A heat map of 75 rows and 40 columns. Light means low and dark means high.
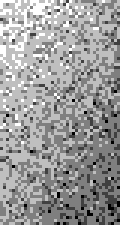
Odd rows or columns: none. Ninth with the lowest average: top left. Stripes: none. Mirror symmetry: none. Slope: up to the bottom right. Ninth with the highest average: bottom right.
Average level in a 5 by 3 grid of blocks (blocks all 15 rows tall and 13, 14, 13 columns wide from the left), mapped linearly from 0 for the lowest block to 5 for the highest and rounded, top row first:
012 | 022 | 123 | 234 | 245
